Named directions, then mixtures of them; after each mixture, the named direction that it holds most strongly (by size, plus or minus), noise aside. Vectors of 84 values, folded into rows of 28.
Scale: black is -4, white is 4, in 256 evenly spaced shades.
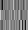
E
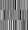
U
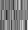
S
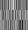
S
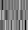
E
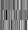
S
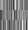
E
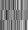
S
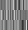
S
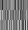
E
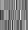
U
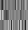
E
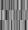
S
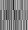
S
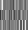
E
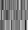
S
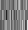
S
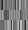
E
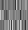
U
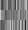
E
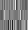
U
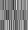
S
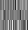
U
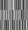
E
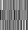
E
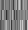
S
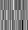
S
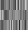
E
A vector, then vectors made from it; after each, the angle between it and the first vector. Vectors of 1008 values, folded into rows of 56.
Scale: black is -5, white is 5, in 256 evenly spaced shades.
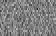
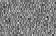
orthogonal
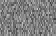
nearly opposite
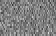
partly opposed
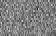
partly aligned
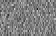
nearly parallel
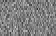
nearly parallel
